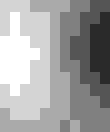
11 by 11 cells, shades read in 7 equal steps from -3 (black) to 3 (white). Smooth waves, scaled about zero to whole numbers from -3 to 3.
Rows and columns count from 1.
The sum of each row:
8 8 7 8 9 9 11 11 11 10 7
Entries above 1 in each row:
3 5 5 5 5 5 5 5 5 3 0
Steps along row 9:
same same same same down same down same same down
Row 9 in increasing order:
-1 0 0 0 1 1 2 2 2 2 2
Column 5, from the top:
1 2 2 2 2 2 2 2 2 1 1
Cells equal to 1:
26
